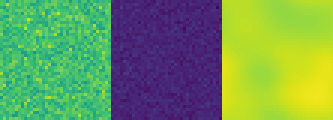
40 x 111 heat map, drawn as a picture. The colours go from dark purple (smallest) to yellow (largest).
It is made of 1 by 3 panels. Panel 1,1: high, fine-grained. Panel 1,2: very low, fine-grained, faint in contrast. Panel 1,3: very high, smooth, faint in contrast.
